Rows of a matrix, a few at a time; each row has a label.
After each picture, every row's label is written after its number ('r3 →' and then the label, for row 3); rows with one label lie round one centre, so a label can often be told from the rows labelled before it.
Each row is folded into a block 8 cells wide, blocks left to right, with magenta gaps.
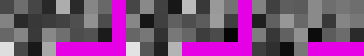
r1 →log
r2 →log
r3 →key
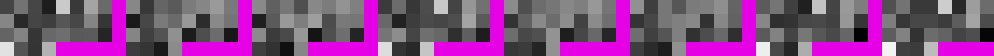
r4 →log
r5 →key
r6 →key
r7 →log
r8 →key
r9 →key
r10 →log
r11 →log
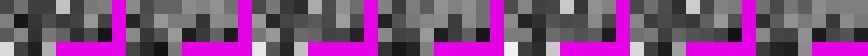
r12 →log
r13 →key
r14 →log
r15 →key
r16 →log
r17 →log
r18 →key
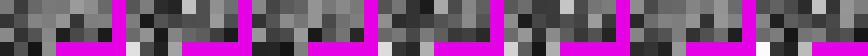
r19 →key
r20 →log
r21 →key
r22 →log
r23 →log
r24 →key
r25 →log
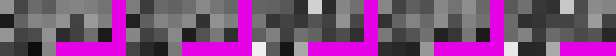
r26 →key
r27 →key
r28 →log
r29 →key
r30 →log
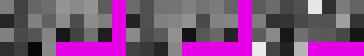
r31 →key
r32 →key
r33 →log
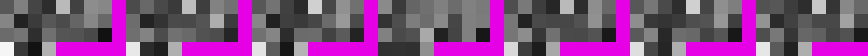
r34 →log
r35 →log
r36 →log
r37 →key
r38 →log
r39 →log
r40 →log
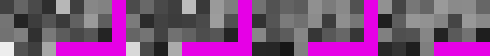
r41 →log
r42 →log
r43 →key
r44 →key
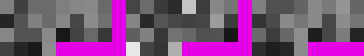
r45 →key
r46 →log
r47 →key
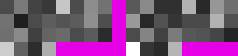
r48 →log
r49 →log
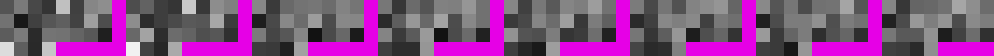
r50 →log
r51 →log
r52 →key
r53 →key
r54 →key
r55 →key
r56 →key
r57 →key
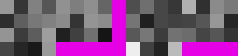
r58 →key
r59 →log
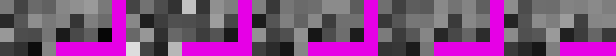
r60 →key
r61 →log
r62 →key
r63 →key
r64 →key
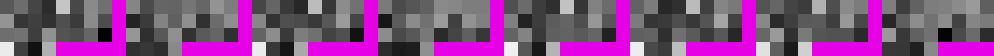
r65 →log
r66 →key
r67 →log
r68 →key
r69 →log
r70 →log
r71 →log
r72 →key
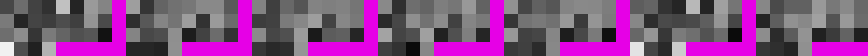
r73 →log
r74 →key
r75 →key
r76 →key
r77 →key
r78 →log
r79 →key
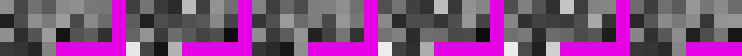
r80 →key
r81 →log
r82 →key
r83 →log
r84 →log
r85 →key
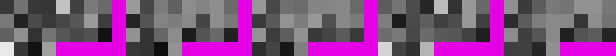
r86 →log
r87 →key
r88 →key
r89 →log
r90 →key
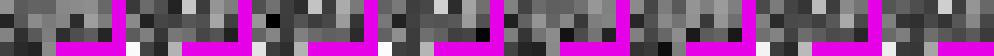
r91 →key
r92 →log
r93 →log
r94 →log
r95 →key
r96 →key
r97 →log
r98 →log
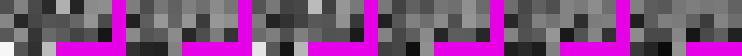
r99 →log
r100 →key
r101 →log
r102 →key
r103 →key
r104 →key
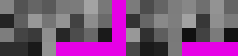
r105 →key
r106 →key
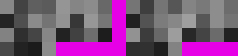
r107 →key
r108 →key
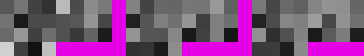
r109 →log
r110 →key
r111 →key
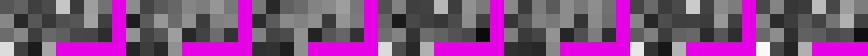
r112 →log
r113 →key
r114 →key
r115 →log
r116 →key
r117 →log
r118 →log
